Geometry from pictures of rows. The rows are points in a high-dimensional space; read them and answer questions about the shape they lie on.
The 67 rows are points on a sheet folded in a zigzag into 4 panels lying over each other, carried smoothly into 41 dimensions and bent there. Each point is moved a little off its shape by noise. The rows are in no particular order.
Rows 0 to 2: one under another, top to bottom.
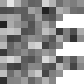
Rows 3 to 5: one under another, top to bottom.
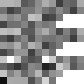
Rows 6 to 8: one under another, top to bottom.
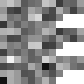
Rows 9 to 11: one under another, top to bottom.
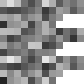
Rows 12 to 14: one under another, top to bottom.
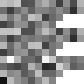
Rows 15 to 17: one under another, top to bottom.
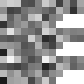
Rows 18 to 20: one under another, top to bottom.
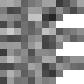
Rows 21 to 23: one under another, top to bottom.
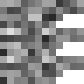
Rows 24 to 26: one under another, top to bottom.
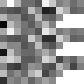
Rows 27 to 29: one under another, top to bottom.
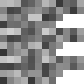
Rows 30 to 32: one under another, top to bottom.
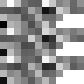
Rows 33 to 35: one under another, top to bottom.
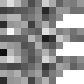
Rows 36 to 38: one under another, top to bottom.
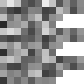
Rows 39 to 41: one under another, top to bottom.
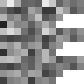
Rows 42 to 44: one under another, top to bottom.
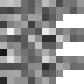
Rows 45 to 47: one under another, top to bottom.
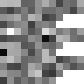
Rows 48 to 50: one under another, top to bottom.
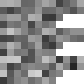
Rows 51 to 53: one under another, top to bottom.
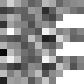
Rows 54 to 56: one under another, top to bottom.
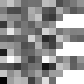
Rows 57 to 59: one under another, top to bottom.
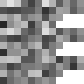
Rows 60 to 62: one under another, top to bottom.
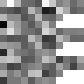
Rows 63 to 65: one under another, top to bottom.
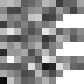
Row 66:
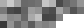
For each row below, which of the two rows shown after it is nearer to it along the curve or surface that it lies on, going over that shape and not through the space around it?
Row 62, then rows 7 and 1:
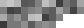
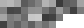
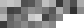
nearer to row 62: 7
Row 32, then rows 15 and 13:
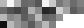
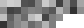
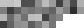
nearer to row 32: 15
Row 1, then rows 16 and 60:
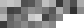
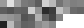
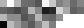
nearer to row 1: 60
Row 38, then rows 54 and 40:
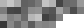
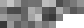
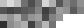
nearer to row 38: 54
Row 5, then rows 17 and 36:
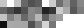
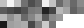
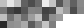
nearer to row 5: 36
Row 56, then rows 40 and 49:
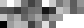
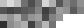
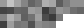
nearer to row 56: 40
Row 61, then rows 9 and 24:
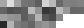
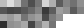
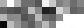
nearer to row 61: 24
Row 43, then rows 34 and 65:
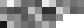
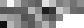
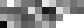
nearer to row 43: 65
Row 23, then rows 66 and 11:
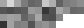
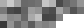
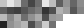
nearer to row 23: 66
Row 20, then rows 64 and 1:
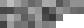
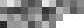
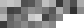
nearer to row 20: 64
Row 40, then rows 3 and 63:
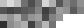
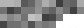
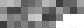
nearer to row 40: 3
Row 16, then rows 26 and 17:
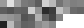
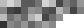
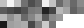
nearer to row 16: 17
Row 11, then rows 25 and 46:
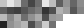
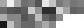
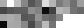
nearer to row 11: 25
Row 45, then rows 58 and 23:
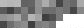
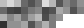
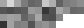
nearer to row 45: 23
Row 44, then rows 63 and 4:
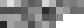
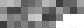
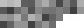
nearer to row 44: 63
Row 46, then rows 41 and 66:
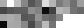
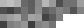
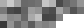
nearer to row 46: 41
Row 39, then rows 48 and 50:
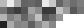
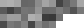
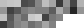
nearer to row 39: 50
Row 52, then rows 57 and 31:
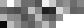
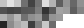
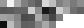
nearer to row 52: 31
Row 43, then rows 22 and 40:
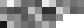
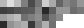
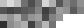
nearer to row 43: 40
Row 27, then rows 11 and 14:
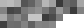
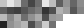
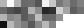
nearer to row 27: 11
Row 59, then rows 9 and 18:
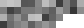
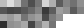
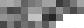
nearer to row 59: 18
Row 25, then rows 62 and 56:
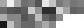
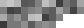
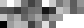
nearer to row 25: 56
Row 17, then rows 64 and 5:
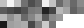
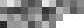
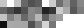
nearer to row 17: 64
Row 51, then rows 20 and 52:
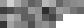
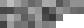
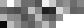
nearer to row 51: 20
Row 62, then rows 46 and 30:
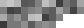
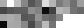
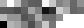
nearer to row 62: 30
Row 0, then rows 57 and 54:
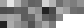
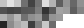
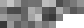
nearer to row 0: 57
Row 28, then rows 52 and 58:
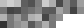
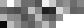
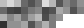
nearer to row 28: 58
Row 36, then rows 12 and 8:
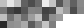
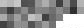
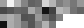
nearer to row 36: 12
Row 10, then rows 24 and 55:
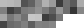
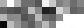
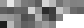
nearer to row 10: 55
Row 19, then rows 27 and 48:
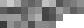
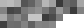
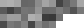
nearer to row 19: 27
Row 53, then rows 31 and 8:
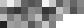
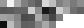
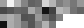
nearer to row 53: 31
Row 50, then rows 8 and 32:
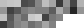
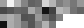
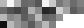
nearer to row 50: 32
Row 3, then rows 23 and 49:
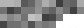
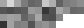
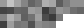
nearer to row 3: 23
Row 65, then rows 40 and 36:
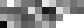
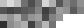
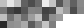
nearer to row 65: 36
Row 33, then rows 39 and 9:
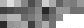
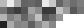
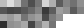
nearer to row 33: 9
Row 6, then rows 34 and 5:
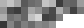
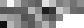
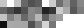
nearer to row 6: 5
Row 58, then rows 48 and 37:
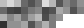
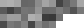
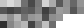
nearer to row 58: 37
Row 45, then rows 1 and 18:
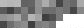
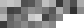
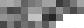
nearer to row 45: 18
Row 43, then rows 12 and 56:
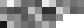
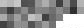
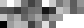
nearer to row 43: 56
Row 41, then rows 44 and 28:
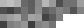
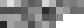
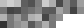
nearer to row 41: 44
